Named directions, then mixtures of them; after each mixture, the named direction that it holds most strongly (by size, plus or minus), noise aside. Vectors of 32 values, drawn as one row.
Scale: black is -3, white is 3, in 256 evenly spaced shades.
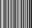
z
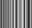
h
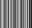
z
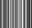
h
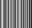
z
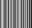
z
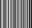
z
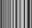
h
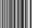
h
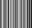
z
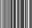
h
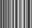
h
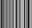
h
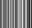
h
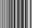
h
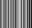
z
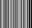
z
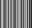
z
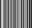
z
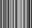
h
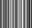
h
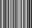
z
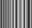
h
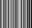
z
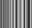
h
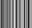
h
